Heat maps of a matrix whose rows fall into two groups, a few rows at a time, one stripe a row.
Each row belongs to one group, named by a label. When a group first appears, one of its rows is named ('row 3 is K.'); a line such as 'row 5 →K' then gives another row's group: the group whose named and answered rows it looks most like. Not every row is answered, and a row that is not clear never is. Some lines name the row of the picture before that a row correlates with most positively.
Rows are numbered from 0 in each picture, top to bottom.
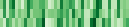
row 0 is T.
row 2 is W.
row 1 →T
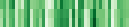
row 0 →T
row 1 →T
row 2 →T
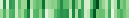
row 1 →T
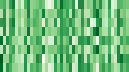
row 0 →T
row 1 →T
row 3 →T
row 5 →T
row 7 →W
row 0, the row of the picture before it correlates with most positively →1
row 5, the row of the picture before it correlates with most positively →0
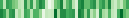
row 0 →W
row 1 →T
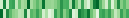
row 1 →W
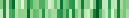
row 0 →T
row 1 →T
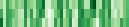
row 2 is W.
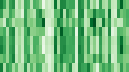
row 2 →W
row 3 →T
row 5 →T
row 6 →T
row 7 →W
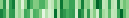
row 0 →T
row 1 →T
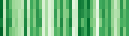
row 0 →W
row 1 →W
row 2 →W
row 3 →W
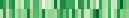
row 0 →T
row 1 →T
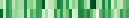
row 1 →W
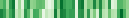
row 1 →T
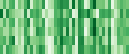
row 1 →W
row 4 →T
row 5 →W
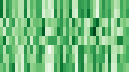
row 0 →W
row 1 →W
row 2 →T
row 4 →T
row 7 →T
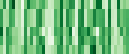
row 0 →T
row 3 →W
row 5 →W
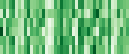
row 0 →T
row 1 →T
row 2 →W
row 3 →W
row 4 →T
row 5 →T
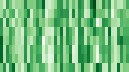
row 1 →T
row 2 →W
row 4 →W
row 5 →W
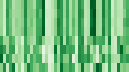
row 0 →W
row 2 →W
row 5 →T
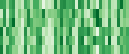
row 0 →T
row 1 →T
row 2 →T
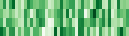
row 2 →W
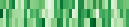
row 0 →T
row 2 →W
